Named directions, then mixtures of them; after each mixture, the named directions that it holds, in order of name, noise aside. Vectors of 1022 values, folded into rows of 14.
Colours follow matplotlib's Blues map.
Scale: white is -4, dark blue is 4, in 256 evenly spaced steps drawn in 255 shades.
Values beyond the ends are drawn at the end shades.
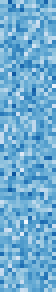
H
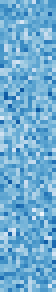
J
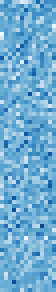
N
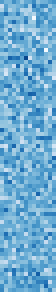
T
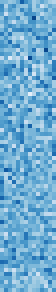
N, T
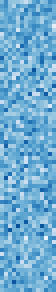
H, N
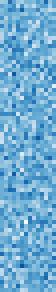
H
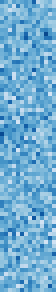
H, J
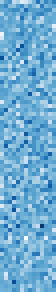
N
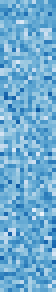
J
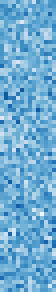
J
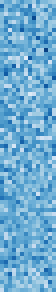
T
